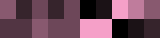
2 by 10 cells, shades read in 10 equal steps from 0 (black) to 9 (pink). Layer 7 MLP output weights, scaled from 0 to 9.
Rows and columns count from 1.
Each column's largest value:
5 3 5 4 4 9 9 9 7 5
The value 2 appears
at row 1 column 2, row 1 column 4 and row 2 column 10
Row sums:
39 40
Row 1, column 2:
2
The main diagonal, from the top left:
5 3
